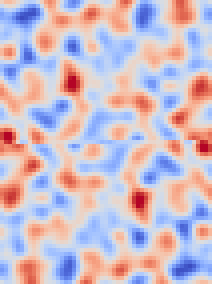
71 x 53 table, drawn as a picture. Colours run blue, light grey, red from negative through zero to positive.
There is no overall slope. A half turn leaves it unchanged. The field is mottled with small blotches. The values follow a bell shape. On average the colour sits 50% of the way up the scale. No row or column stands out.
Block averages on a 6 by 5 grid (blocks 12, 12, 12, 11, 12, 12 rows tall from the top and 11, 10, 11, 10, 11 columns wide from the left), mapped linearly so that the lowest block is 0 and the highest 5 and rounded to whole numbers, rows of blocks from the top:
04404 | 24234 | 42235 | 53224 | 43242 | 40440
